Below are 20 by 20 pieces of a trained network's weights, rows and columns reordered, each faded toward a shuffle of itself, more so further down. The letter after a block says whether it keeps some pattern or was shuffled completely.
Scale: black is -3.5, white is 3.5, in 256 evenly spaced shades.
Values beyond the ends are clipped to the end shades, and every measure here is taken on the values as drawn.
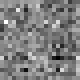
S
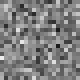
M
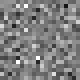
M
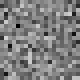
M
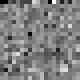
S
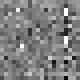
S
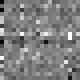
S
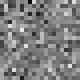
M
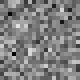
M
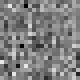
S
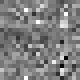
S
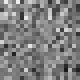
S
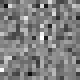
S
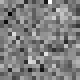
M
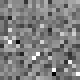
M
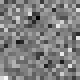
M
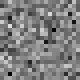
M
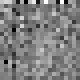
S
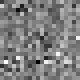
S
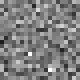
S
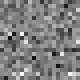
M
